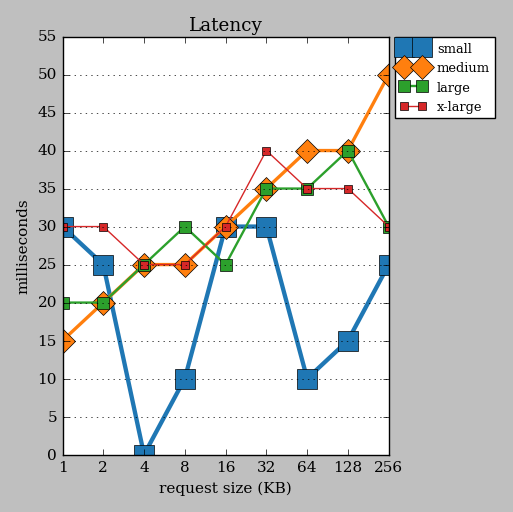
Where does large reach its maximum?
128
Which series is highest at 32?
x-large
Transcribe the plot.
Title: Latency
x-axis: request size (KB), ticks 1 2 4 8 16 32 64 128 256
y-axis: milliseconds, ticks 0 5 10 15 20 25 30 35 40 45 50 55
Legend: small, medium, large, x-large
Values:
small: 30 25 0 10 30 30 10 15 25
medium: 15 20 25 25 30 35 40 40 50
large: 20 20 25 30 25 35 35 40 30
x-large: 30 30 25 25 30 40 35 35 30
